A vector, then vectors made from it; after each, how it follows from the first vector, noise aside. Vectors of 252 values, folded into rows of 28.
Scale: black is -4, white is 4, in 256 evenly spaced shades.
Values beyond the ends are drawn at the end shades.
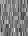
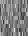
copied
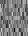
sign-scrambled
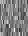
copied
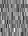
sign-scrambled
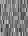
copied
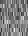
sign-scrambled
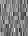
copied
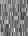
copied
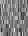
copied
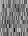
sign-scrambled
